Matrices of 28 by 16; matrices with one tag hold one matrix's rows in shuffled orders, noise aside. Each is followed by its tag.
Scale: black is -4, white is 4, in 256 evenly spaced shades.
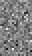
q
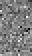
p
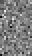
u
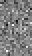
q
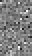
p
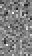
q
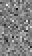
q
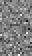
p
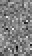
q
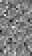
u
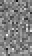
q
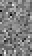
u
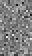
q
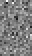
q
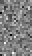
u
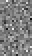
q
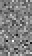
q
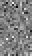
q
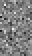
u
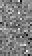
p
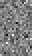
q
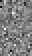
u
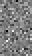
q
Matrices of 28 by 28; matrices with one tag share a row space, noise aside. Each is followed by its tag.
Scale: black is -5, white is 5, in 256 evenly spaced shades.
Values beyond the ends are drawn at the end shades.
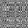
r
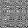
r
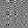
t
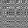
r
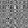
t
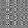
t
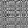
r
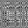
r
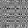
r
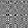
t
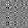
t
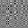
t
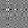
t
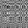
r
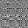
r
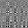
t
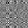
t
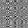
t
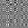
t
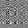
t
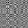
t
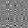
t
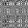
r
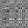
r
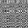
r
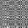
r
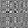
t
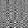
t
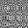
r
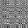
r
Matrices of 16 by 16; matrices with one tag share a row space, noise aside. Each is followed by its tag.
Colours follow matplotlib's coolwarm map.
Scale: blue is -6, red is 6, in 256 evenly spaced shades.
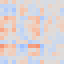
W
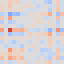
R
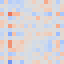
R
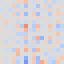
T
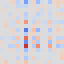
T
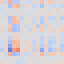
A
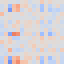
A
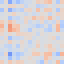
R
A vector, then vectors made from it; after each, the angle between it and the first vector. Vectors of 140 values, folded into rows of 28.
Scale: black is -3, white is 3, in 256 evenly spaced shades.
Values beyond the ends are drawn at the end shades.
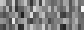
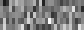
partly opposed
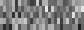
partly aligned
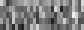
partly aligned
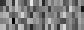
nearly opposite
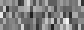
orthogonal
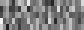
orthogonal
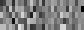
nearly opposite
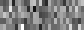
partly opposed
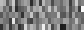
nearly parallel
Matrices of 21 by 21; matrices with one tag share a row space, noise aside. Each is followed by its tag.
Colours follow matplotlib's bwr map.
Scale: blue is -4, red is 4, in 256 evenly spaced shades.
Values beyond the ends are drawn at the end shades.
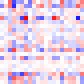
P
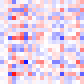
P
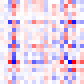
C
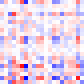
P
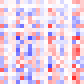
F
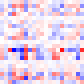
P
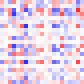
P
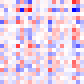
F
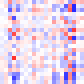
C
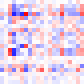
P
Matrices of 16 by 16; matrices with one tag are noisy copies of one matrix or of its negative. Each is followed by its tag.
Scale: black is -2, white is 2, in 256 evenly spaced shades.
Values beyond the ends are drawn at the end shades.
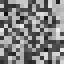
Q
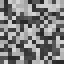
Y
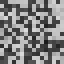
Q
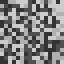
Q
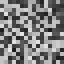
Q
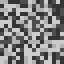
Q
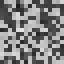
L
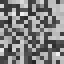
Q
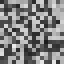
Q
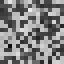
L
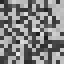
Q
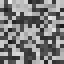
Y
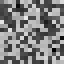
L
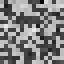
Y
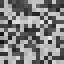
Y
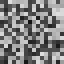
Q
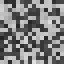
L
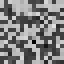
Y
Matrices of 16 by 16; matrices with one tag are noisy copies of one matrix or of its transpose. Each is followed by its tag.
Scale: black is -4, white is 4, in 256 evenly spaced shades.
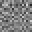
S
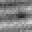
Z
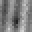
Z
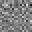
S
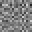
S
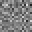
S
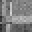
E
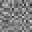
S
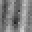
Z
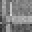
E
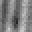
Z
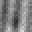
Z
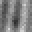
Z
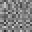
S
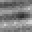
Z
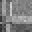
E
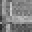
E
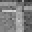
E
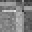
E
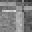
E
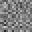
S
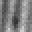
Z
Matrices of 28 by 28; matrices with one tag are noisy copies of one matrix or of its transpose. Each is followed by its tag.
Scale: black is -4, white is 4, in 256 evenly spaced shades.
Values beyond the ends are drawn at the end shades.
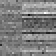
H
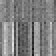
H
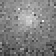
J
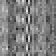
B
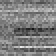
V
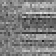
H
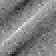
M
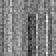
V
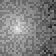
J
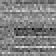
V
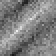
M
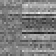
H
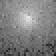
J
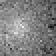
J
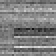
V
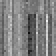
V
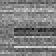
V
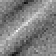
M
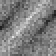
M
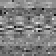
B
